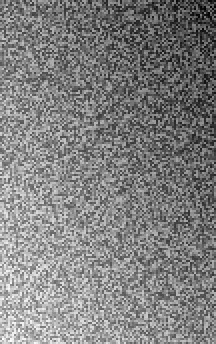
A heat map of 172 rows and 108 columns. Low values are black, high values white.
Mirror symmetry: none. Ninth with the lowest average: top right. Odd rows or columns: none. Ninth with the highest average: bottom left. Slope: up to the bottom left. Grain: fine.
